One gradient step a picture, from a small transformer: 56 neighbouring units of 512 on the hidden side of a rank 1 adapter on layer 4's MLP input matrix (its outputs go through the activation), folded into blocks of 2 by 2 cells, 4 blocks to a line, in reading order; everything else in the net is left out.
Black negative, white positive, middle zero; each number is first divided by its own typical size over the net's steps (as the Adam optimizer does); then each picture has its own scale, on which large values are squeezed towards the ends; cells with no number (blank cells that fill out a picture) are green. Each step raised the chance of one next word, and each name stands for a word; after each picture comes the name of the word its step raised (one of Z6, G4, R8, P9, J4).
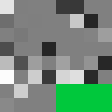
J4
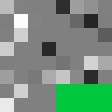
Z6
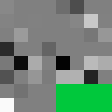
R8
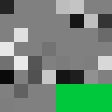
J4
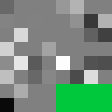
R8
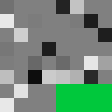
Z6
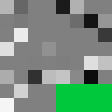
Z6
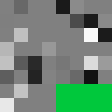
Z6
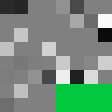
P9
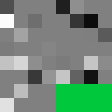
Z6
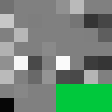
R8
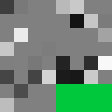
J4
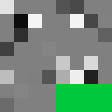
J4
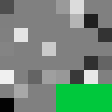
R8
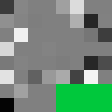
R8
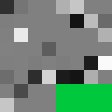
J4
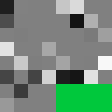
J4
